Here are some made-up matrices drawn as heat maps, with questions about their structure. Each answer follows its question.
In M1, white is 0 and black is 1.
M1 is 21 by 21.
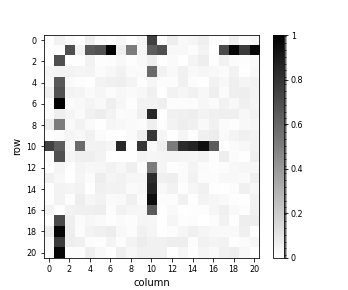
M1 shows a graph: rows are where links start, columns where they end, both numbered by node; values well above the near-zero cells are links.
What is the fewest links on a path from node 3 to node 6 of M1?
3
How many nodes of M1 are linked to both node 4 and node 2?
1
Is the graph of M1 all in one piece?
yes
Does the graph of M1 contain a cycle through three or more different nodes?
no
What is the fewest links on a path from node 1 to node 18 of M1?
1
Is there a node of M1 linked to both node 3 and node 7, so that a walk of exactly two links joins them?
yes
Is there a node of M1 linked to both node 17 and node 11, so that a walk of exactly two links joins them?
yes
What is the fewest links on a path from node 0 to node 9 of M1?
2
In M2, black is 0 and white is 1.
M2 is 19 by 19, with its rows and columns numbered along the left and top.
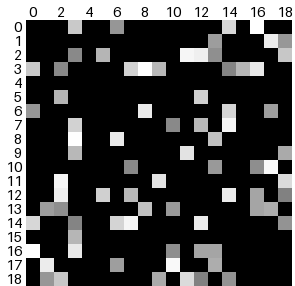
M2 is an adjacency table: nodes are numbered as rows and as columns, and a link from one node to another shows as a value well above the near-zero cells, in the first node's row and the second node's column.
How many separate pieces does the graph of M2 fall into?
2
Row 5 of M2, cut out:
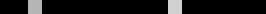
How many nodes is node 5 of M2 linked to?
2
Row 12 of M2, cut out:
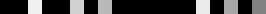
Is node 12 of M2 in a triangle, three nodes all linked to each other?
yes
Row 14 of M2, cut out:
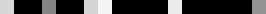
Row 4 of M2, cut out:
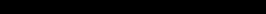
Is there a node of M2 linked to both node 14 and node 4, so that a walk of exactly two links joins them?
no
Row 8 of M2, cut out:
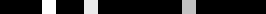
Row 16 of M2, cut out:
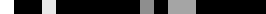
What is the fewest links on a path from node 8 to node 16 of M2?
2
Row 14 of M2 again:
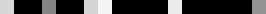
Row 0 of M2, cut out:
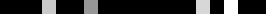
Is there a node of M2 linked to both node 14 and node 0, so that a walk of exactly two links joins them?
yes
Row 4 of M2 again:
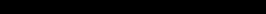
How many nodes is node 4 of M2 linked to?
0
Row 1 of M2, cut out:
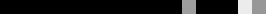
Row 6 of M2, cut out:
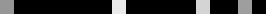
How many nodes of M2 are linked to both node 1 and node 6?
1
